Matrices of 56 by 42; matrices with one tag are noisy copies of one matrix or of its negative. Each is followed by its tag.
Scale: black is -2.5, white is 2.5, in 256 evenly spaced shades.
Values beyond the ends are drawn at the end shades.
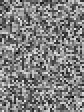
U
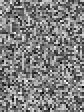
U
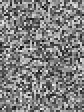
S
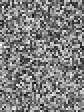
S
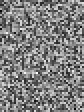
U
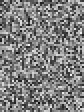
U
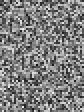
U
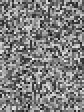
S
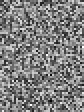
U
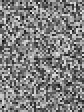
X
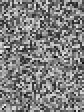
S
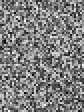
X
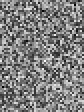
X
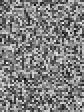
U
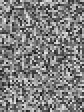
U
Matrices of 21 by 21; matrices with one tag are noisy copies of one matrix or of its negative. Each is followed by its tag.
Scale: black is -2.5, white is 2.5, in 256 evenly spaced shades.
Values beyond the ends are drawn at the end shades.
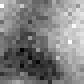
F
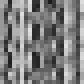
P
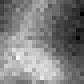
F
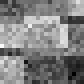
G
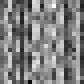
P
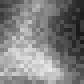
F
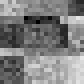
G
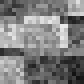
G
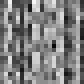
P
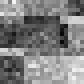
G
